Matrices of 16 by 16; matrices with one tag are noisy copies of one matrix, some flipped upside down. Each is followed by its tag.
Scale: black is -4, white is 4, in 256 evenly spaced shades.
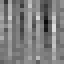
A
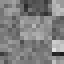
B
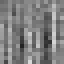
A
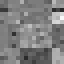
B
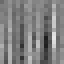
A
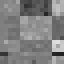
B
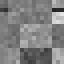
B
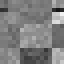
B
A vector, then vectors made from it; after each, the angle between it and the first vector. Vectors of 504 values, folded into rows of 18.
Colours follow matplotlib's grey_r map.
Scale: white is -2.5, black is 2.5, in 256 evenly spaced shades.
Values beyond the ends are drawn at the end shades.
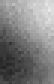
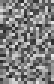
orthogonal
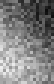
nearly opposite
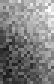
nearly parallel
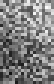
partly aligned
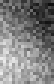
nearly opposite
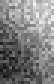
nearly parallel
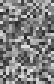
orthogonal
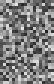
orthogonal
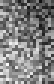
partly opposed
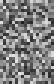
orthogonal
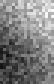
nearly parallel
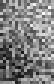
partly aligned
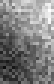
nearly parallel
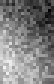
nearly opposite
